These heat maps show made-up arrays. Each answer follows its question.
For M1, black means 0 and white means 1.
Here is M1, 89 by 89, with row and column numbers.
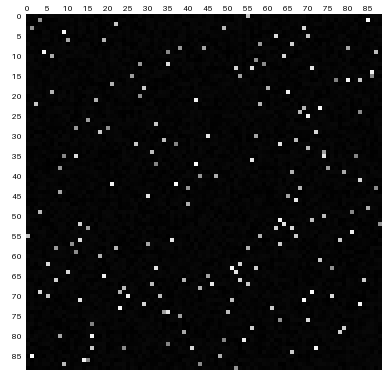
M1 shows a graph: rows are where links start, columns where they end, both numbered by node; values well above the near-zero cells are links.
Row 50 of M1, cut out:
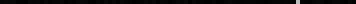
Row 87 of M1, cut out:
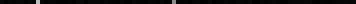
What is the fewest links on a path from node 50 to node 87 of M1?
4
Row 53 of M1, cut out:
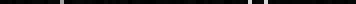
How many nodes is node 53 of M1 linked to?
3
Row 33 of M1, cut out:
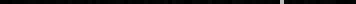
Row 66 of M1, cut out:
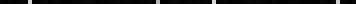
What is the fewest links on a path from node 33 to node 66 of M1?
5
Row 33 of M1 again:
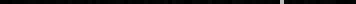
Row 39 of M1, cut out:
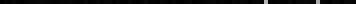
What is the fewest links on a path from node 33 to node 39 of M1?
6
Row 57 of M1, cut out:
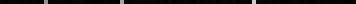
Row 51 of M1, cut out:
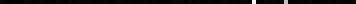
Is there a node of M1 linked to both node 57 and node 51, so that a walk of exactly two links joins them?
yes
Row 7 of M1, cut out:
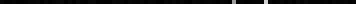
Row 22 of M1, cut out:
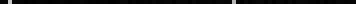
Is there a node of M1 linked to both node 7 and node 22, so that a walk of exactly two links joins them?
yes
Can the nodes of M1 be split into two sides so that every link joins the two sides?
no
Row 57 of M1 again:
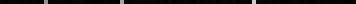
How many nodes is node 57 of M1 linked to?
3
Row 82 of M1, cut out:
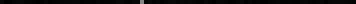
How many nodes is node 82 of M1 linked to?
1
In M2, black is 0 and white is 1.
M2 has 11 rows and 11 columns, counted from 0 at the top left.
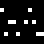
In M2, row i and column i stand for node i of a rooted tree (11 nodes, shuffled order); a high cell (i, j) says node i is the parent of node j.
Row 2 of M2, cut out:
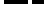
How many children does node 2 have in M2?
2
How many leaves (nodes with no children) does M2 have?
8
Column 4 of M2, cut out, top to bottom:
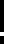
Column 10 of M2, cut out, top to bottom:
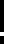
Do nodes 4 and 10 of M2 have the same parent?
yes
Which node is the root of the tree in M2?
5
